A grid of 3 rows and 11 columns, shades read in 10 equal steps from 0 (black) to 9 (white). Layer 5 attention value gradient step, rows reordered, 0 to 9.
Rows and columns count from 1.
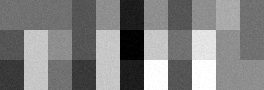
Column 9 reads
5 8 9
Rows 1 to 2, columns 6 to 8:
1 5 3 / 0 7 4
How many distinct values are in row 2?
6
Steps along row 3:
up down down up down up down up down same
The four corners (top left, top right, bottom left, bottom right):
4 4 2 5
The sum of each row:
44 53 54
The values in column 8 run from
3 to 4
